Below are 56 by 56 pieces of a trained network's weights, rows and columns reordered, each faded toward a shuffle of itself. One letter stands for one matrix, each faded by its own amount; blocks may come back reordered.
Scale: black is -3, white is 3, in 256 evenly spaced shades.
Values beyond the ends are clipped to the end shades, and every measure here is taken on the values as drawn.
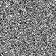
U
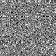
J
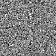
U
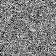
U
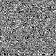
J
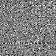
J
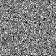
U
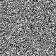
U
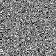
U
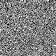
U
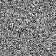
U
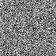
U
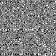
J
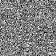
U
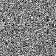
U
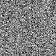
U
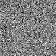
U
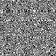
J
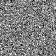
U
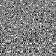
J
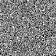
U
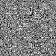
J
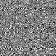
J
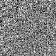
U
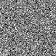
U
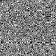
J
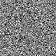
U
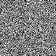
U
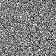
U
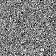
U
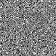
J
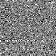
J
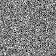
U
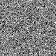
U
